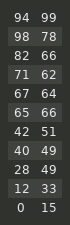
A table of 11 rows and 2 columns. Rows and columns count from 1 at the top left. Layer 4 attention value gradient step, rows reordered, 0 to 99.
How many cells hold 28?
1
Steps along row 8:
up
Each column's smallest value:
0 15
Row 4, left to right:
71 62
